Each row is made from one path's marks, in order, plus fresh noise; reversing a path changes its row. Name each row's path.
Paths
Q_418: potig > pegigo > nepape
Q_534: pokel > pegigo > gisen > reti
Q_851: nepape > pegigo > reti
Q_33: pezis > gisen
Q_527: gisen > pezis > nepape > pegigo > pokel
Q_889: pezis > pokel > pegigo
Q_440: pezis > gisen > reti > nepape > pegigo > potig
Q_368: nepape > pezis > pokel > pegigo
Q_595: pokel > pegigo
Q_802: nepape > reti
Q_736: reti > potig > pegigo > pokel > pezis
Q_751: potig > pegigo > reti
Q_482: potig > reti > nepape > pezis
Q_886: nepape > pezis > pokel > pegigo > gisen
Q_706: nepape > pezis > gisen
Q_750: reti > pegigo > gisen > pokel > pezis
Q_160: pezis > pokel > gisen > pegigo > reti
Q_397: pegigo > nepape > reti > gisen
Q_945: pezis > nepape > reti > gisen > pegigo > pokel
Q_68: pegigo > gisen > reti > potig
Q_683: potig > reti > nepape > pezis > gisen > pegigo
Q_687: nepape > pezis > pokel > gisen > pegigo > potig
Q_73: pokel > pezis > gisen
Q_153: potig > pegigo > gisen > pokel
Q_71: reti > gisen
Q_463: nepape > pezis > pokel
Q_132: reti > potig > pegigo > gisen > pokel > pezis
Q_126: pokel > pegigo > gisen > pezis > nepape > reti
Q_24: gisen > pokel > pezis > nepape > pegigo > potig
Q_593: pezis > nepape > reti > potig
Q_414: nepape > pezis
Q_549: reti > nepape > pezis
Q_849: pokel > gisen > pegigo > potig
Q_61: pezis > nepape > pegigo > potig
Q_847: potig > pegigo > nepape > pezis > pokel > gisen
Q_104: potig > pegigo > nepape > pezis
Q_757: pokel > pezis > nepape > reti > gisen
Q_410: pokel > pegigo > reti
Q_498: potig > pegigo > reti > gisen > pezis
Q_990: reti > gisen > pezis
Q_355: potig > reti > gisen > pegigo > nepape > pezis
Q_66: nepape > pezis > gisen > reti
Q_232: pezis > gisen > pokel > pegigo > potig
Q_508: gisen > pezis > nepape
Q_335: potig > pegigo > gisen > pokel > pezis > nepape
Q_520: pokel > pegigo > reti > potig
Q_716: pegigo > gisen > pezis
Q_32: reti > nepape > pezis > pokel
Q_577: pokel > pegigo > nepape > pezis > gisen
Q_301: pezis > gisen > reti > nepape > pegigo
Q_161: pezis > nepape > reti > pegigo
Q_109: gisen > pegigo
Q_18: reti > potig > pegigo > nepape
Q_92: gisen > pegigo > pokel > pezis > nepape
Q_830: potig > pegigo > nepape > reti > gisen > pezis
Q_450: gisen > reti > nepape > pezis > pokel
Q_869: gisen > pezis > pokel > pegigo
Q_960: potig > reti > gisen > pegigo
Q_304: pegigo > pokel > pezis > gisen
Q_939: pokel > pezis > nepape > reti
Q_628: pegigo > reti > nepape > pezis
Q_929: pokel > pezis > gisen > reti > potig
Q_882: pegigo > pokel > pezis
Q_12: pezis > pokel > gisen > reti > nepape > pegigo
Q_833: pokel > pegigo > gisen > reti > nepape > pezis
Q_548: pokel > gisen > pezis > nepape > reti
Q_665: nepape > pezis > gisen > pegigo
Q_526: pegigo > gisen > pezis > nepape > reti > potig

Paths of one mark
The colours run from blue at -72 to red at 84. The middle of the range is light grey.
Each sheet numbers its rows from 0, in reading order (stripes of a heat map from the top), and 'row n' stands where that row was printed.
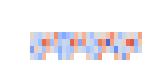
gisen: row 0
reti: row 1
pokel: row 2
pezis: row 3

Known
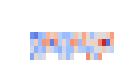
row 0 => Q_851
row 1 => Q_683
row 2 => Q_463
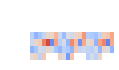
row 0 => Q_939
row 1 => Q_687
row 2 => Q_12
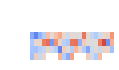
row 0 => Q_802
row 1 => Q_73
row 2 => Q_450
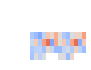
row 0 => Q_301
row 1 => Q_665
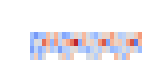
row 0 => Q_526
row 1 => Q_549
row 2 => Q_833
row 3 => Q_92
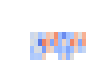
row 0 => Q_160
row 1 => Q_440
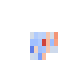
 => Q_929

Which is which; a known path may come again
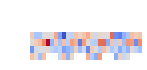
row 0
Q_508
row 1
Q_418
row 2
Q_73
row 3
Q_851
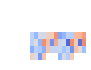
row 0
Q_687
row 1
Q_410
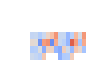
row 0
Q_945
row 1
Q_71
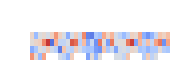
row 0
Q_463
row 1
Q_990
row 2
Q_751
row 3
Q_548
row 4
Q_161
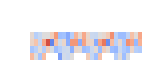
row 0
Q_92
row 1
Q_397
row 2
Q_886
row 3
Q_683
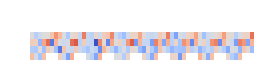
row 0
Q_527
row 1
Q_33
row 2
Q_153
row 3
Q_833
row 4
Q_132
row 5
Q_24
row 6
Q_335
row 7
Q_750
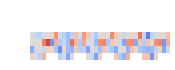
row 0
Q_450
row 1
Q_498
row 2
Q_716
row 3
Q_304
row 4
Q_104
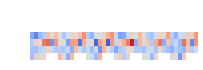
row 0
Q_802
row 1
Q_889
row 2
Q_595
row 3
Q_549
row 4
Q_665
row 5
Q_736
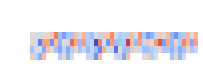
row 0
Q_869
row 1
Q_526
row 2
Q_849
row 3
Q_929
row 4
Q_628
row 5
Q_440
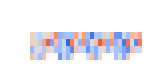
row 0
Q_577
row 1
Q_960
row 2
Q_593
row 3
Q_520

